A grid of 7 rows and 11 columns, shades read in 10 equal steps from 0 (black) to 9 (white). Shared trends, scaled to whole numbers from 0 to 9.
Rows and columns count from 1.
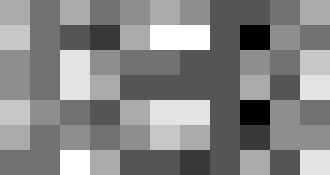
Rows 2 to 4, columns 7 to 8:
9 3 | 3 3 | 3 3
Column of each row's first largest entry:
1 6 3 3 6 6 3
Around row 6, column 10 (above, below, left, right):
5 3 2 5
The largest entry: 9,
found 3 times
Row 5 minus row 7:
3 1 -5 -3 3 5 6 0 -6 2 -4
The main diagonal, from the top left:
6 4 8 6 6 7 2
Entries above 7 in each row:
0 2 1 2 2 0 2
